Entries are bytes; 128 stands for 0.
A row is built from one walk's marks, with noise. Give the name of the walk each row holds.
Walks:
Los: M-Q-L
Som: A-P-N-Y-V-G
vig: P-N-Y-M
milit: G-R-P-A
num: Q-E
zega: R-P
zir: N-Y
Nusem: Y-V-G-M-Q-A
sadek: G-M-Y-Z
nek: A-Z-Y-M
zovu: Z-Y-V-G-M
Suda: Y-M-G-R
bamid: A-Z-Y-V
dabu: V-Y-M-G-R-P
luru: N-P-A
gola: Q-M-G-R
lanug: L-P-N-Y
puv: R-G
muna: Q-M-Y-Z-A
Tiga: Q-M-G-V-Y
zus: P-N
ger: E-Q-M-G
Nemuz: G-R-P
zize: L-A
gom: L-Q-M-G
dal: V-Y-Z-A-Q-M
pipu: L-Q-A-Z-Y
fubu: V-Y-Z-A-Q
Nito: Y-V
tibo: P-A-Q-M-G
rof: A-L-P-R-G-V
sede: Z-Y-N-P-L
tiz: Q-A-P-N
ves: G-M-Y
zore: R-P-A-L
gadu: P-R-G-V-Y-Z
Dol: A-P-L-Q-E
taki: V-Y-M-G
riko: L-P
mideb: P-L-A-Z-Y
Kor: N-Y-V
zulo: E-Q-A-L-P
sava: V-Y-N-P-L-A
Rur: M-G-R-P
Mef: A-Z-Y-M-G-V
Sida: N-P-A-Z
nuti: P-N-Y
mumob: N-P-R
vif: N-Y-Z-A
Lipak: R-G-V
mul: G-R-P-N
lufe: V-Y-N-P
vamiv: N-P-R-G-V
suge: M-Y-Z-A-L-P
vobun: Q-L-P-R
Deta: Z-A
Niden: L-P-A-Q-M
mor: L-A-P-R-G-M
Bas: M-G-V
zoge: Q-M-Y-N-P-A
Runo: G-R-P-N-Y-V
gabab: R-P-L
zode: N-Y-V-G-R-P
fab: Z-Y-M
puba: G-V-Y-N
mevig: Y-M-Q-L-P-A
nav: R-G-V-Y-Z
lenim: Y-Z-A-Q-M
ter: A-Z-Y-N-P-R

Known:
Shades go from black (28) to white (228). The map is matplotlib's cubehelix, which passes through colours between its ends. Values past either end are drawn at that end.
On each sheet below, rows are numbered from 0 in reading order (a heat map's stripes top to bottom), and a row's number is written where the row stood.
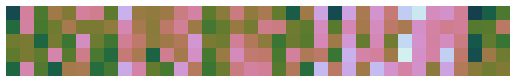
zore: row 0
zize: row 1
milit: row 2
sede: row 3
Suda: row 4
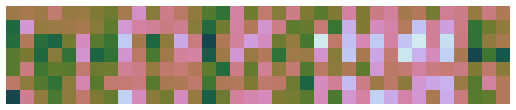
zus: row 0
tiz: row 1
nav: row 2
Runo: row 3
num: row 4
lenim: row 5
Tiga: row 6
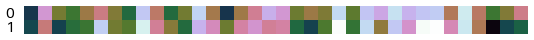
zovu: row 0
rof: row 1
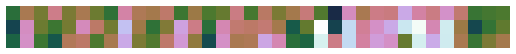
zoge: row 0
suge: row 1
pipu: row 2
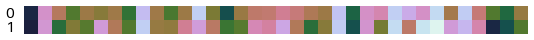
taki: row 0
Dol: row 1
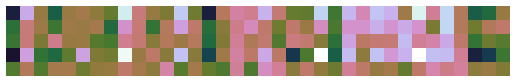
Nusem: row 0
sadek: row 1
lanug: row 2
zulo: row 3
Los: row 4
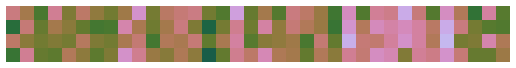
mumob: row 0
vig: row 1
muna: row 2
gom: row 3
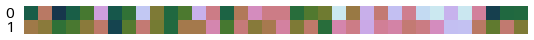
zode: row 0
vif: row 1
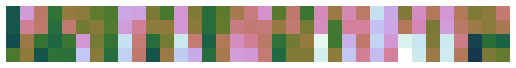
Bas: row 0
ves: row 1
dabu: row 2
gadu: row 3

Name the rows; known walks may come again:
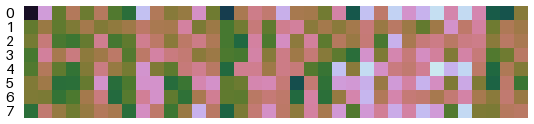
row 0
Som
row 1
Los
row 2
num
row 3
luru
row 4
dal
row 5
Rur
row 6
gola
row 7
sadek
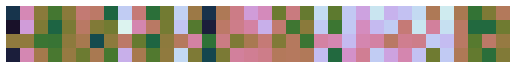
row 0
zovu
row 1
Nusem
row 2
vif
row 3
taki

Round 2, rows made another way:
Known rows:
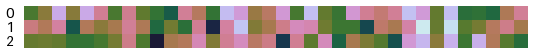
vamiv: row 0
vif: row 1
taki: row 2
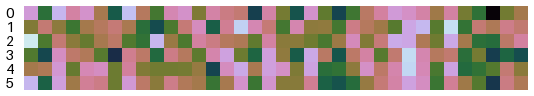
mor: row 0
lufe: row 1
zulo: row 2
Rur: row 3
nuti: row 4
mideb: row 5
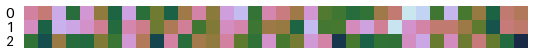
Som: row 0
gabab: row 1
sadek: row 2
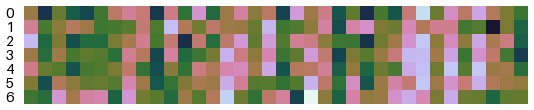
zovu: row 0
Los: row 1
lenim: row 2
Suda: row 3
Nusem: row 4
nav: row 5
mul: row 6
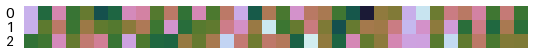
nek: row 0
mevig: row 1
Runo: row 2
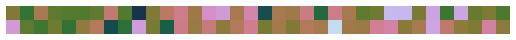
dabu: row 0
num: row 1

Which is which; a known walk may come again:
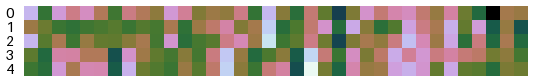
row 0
Niden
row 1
Tiga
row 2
mevig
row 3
puv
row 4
mul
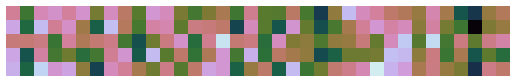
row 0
riko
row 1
mor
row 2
sava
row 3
suge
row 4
zore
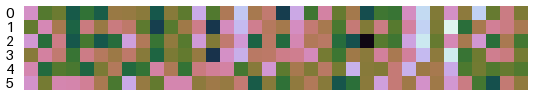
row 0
dal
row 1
Kor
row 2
Mef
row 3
zir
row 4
ger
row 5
zize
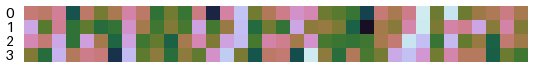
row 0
vif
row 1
bamid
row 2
Som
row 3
milit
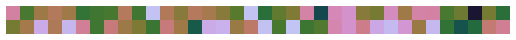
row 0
Los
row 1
mumob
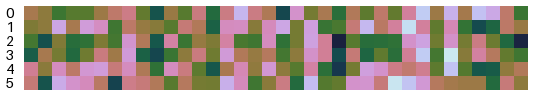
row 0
Nito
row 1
zus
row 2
sadek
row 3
puba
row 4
lanug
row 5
zega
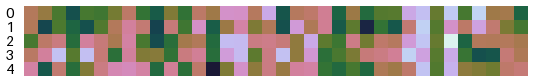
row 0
Nusem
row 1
zovu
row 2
zode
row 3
luru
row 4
sede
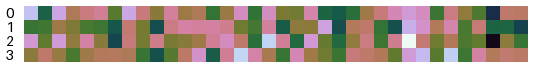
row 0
mideb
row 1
Bas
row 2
tibo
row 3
lufe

